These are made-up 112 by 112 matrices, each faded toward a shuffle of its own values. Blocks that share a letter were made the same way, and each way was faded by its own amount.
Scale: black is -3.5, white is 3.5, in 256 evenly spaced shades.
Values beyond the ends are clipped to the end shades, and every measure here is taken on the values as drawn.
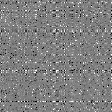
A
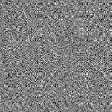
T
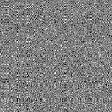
T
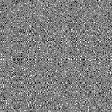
T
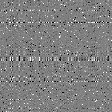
A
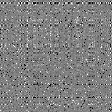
A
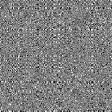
T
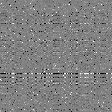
A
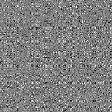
T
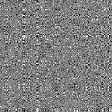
T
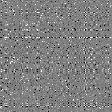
A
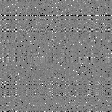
A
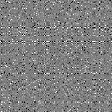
A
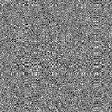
T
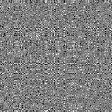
T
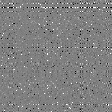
A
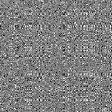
T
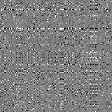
A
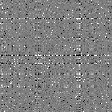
A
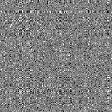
T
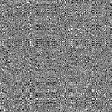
T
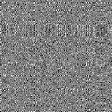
T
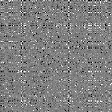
A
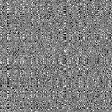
T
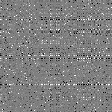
A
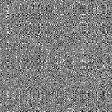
T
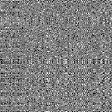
T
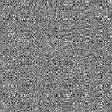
T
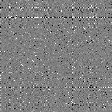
A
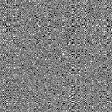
T
